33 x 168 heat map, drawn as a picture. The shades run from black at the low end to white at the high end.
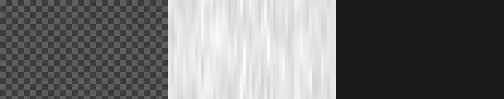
It is made of 1 by 3 panels. Panel 1,1: low, checkered. Panel 1,2: very high, streaked downward, faint in contrast. Panel 1,3: very low, flat.
